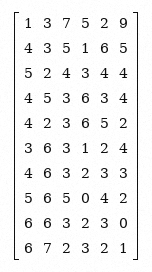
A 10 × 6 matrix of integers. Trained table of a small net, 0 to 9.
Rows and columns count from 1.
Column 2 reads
3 3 2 5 2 6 6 6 6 7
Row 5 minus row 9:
-2 -4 0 4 2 2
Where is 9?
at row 1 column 6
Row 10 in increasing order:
1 2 2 3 6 7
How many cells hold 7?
2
